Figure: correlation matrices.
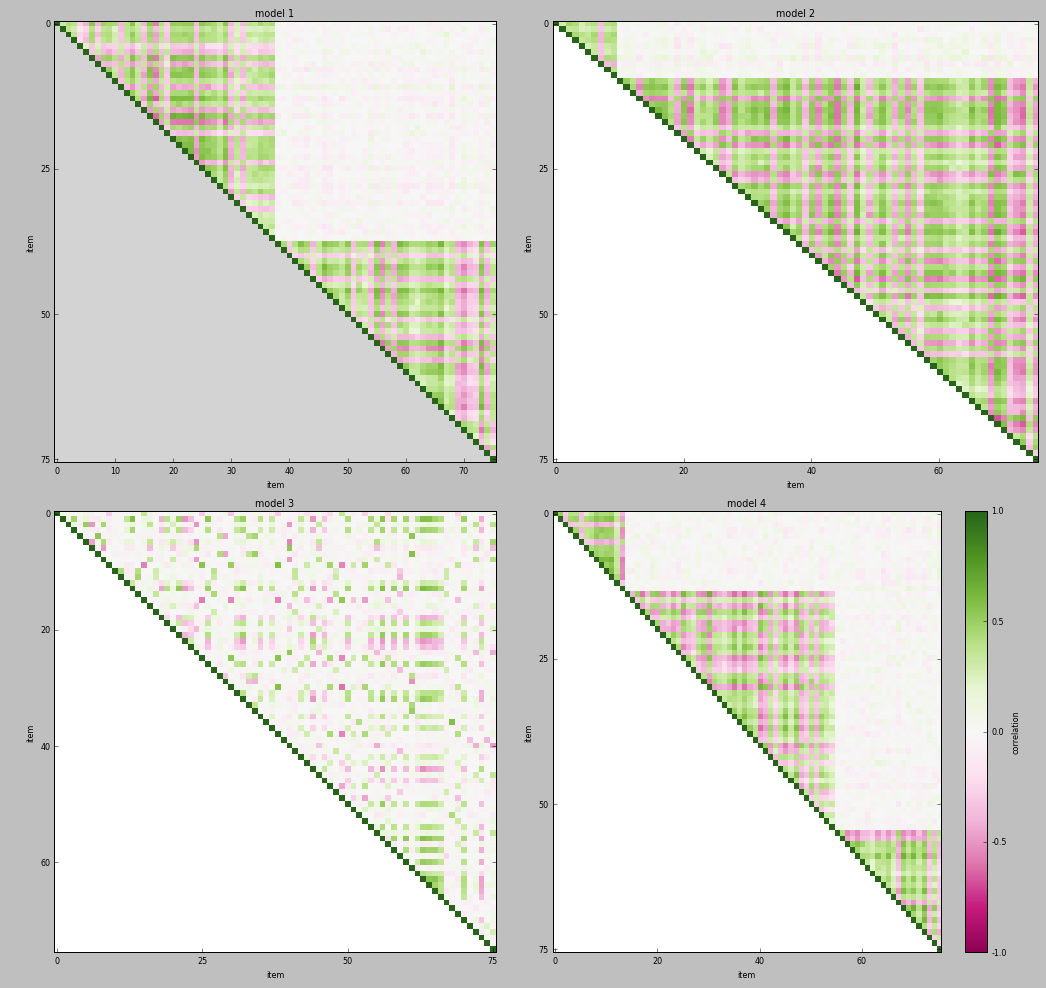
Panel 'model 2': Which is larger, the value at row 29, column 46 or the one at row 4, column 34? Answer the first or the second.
the second
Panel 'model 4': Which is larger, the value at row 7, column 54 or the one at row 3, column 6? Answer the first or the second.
the second
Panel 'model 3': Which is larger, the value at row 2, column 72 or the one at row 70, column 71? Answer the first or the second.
the first
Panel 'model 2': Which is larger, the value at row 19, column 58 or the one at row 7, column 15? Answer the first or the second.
the second
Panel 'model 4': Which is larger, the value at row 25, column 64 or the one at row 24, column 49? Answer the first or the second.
the first
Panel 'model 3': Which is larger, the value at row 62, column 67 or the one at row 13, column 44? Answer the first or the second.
the first
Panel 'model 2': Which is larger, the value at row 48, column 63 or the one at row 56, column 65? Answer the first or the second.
the second
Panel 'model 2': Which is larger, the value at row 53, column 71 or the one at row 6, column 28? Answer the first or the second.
the first
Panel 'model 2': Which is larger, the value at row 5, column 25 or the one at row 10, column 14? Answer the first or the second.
the second
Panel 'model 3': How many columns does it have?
76
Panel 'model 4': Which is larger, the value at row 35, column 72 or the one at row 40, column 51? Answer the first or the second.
the second
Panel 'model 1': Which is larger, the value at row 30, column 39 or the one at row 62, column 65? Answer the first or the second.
the second
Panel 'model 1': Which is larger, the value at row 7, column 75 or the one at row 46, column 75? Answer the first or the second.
the second
